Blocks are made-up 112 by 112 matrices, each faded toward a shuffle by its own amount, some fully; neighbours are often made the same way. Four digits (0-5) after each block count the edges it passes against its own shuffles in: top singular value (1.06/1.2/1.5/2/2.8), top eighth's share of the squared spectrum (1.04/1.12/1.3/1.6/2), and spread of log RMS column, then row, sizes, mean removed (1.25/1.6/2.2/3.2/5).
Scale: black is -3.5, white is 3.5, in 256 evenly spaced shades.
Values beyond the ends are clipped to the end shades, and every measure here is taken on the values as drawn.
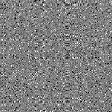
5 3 2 2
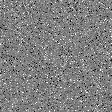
0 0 0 0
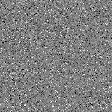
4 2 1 1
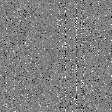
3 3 3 0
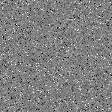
0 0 0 0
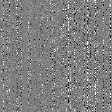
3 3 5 0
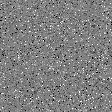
2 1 0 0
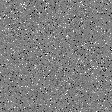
1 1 0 0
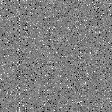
4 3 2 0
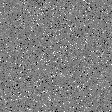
0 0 0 0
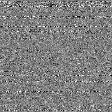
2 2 0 4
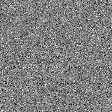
1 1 0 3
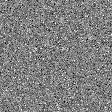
0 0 0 0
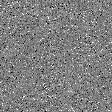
1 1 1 0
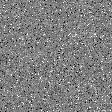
0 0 0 0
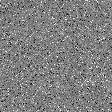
0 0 0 0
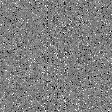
2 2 2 0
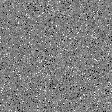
2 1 1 0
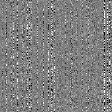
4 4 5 0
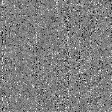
3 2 3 0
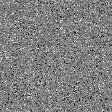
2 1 1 0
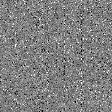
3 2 2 0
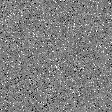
1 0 1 0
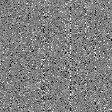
3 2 3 0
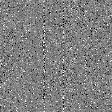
3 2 2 0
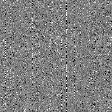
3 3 3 0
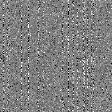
3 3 4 0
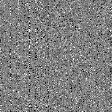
3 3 3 0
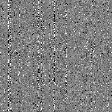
3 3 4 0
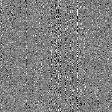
3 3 4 0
